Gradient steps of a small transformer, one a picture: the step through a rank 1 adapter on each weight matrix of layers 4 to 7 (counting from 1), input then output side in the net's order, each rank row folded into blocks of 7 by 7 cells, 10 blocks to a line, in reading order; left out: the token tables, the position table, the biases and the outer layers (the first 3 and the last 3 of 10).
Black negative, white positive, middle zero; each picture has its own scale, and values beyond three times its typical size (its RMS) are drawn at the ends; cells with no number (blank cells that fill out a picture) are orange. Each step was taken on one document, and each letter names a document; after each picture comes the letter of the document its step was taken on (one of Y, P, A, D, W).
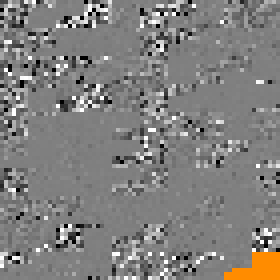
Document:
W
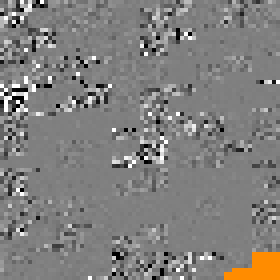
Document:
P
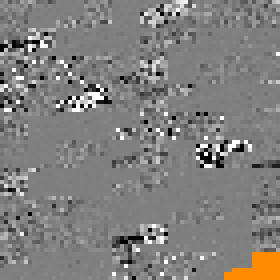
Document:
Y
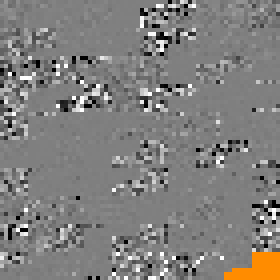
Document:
W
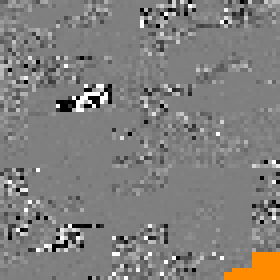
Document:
W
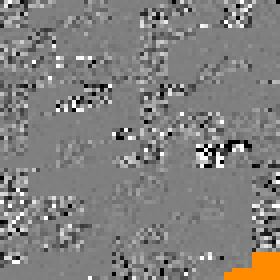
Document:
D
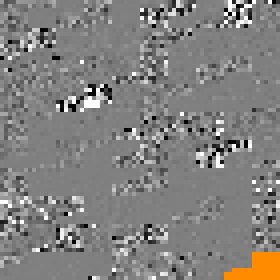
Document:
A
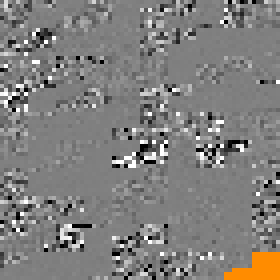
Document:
D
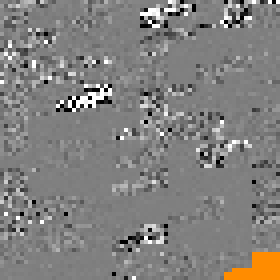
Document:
Y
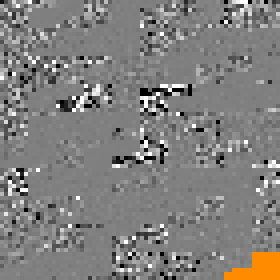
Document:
W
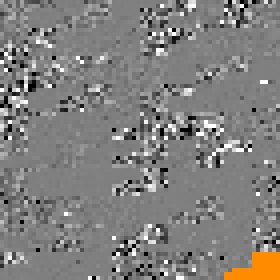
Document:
A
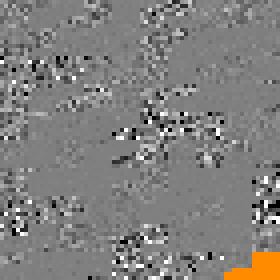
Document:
D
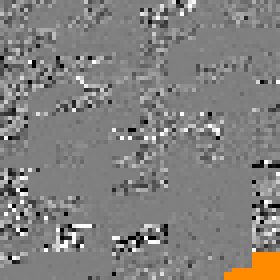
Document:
D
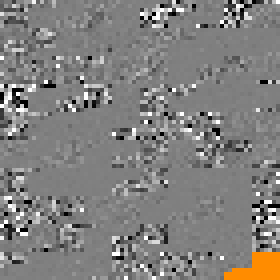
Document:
D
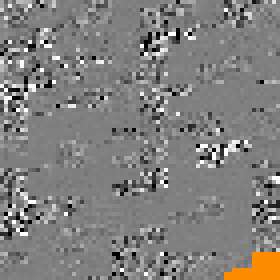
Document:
P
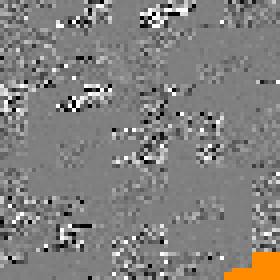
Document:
D
